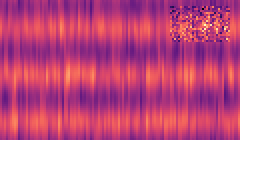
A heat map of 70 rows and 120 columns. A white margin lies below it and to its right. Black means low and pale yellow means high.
Stripes: horizontal, repeating 3 times. Odd patch: rougher, in the top right. Roughest part: top right. Histogram: bell-shaped. Average level on the scale: 50%.
